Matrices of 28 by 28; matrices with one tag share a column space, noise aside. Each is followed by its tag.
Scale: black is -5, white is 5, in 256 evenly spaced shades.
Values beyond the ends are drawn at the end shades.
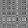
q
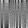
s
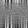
s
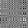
q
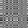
q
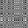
q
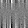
s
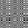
q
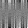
s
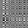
q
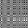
q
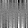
s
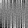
s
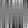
s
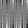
s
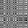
q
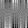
s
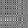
q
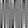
s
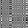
q
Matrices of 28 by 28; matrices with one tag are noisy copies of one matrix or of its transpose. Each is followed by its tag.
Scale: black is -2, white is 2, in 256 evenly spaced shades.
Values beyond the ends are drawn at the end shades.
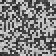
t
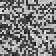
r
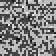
r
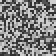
t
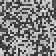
t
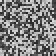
t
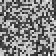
t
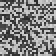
r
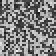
r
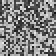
r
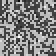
r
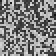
r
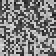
r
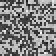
r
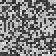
t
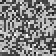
t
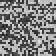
r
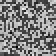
t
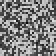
t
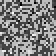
t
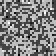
t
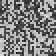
r
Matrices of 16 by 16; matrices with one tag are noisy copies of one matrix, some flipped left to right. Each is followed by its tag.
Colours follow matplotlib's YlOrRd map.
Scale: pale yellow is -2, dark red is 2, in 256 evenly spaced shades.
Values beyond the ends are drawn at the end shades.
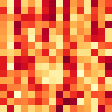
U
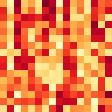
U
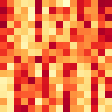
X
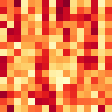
U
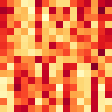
X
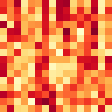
U
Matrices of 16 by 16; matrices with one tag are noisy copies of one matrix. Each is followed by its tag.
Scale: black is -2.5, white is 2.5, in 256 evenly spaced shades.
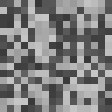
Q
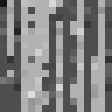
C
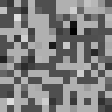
Q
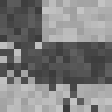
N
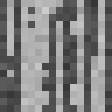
C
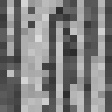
C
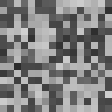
Q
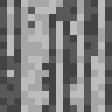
C
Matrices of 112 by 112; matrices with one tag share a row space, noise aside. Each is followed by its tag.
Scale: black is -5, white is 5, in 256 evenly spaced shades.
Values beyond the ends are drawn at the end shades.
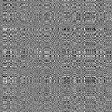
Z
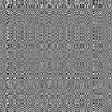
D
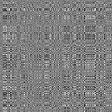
Z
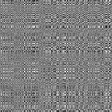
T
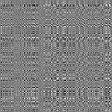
T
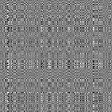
D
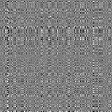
D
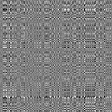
Z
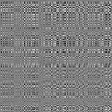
T
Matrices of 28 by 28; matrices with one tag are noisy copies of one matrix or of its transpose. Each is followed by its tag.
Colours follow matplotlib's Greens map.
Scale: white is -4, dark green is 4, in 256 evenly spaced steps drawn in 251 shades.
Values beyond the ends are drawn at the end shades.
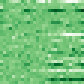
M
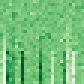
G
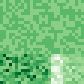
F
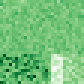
F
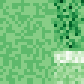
F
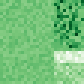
F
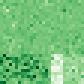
F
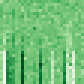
G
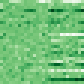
M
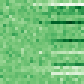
G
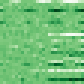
M
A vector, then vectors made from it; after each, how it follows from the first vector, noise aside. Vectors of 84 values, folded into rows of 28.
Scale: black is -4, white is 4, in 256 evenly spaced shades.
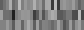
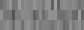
shrunk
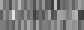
sign-scrambled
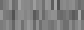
shrunk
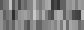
sign-scrambled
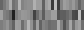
copied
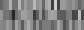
copied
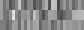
sign-scrambled
